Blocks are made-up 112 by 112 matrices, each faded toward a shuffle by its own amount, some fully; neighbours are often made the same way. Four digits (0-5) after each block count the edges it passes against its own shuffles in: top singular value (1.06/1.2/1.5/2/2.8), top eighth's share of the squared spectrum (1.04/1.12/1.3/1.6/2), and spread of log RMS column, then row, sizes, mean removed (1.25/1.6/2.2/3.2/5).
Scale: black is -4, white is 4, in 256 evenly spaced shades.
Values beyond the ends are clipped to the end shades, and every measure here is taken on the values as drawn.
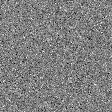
1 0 0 0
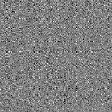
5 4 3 3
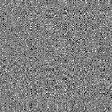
4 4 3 2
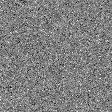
0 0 0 0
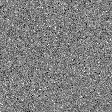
0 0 0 0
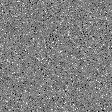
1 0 0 0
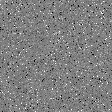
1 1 0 0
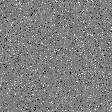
1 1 0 0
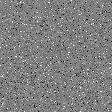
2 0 0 0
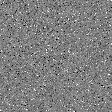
0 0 0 0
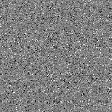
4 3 1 2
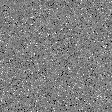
0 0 0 0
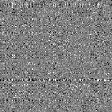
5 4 2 3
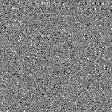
4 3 1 2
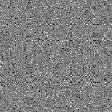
4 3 2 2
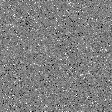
3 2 0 1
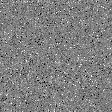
2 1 0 0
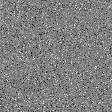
2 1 0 0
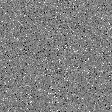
2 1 0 0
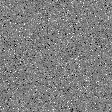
1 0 0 0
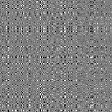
5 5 4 4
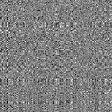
5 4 3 3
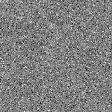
3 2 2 1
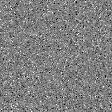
3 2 1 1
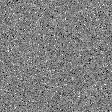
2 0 0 0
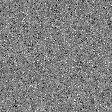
2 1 0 0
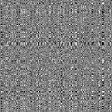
5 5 4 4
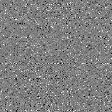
4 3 2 2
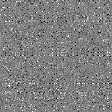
4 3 2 2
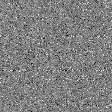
1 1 0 2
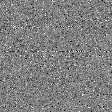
2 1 0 2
